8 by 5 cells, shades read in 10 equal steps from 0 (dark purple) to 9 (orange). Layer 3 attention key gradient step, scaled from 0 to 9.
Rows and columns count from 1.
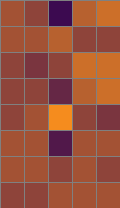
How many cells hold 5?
14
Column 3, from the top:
0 6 4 2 9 1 4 5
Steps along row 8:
same up same same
